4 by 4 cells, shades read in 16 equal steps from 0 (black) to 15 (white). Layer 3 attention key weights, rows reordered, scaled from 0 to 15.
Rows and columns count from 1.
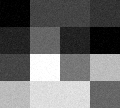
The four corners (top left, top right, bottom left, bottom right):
0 3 11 6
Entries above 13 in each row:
0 0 1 0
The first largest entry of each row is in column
2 2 2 2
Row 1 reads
0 4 4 3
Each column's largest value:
11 15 13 11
